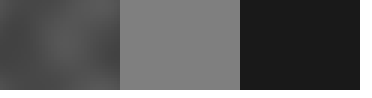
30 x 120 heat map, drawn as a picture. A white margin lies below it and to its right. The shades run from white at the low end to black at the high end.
The table splits into one row of 3 panels. Panel 1,1: high, smooth, faint in contrast. Panel 1,2: middling, flat. Panel 1,3: very high, flat.
